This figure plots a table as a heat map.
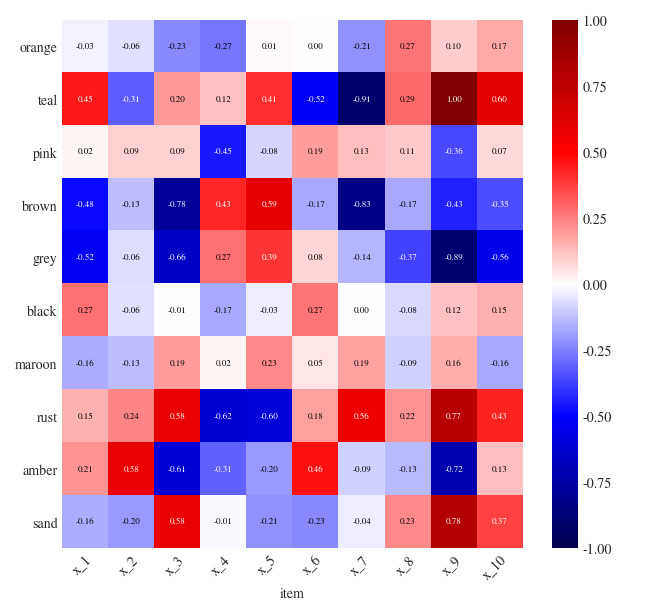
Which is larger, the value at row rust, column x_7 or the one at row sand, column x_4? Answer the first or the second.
the first
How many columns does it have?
10
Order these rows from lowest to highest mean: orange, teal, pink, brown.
brown, orange, pink, teal
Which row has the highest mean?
rust
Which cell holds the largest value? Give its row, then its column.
teal, x_9
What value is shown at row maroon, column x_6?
0.05
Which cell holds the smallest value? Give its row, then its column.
teal, x_7
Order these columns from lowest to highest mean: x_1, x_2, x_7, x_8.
x_7, x_1, x_2, x_8
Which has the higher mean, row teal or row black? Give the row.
teal
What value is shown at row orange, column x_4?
-0.27
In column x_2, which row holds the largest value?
amber
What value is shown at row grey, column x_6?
0.08
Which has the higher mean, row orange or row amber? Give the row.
orange
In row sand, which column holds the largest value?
x_9
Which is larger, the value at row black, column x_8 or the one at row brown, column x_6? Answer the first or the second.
the first
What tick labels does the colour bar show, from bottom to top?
-1.00, -0.75, -0.50, -0.25, 0.00, 0.25, 0.50, 0.75, 1.00
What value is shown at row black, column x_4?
-0.17
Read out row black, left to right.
0.27 -0.06 -0.01 -0.17 -0.03 0.27 0.00 -0.08 0.12 0.15
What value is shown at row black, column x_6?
0.27
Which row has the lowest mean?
grey
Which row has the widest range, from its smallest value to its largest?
teal
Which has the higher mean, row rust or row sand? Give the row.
rust
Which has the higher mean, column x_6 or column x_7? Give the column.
x_6
